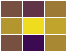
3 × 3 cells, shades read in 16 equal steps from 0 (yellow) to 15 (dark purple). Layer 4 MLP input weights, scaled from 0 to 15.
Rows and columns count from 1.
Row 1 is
10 12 7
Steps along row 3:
up down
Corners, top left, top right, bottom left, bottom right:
10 7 10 6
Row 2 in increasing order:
0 4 5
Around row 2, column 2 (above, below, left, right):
12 15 5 4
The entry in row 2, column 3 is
4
